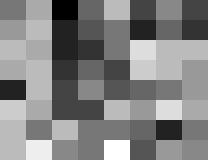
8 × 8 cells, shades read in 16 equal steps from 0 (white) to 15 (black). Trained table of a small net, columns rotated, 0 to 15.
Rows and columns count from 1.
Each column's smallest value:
3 1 4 7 0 2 2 4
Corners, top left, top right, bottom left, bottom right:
8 11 4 7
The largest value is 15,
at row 1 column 3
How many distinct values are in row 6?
6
